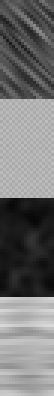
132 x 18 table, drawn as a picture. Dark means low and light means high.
The table splits into 4 rows of 1 panel. Panel 1,1: low, slanting down to the right. Panel 2,1: high, checkered, faint in contrast. Panel 3,1: very low, blotchy, faint in contrast. Panel 4,1: high, streaked across.
